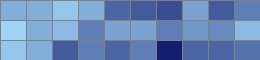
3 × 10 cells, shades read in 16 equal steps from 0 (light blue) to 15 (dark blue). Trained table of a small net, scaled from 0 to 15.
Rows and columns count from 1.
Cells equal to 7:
5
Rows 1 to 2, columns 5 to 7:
9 10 11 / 4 4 7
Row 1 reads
3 3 1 3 9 10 11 4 10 7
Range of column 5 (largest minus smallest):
5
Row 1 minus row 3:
2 0 -9 -4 0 3 -4 -5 1 -1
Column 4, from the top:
3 7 7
